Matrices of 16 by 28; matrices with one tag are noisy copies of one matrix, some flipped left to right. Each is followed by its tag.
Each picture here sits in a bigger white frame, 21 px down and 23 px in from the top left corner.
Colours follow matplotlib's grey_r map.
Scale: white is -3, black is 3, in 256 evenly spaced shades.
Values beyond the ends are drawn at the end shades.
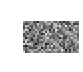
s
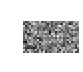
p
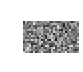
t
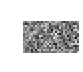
s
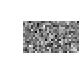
t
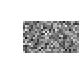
s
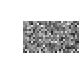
p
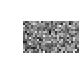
p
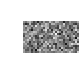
s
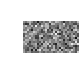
s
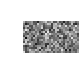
s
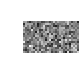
t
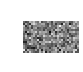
p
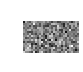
t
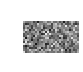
s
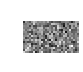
t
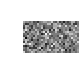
s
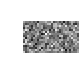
s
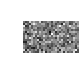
p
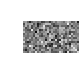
t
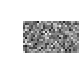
s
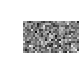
t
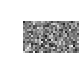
t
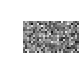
p
